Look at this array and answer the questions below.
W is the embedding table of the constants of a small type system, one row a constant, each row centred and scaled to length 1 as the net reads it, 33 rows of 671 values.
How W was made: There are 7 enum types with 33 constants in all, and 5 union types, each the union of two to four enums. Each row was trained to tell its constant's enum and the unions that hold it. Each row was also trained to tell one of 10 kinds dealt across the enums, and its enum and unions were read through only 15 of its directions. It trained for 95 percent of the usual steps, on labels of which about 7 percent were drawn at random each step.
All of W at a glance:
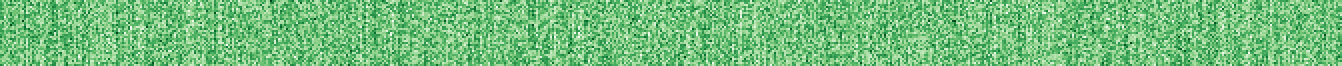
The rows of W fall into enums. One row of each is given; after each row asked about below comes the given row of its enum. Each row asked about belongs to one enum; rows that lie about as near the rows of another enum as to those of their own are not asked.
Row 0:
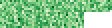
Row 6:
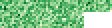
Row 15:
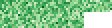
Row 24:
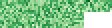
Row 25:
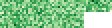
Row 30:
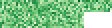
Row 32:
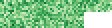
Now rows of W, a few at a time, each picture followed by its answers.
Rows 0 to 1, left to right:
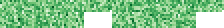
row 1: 32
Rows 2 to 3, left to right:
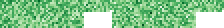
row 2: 15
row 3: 6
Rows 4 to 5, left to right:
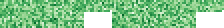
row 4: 32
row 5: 30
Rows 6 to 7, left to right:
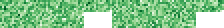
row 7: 24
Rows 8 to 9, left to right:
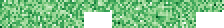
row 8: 24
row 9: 15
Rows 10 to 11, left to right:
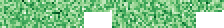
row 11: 25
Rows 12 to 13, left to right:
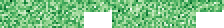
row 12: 6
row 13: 6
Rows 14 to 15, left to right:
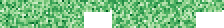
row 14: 24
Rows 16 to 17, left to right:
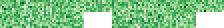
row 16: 6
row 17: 24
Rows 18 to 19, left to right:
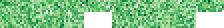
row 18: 24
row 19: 30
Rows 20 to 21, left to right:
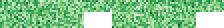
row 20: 30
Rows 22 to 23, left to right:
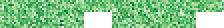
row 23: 30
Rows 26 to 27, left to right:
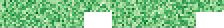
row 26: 25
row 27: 6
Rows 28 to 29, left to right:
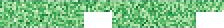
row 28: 30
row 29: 25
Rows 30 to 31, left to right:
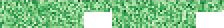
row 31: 25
